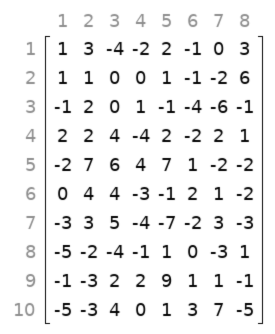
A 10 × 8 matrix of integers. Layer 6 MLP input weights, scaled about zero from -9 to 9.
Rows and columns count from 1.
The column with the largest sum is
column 3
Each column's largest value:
2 7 6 4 9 3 7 6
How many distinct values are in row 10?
7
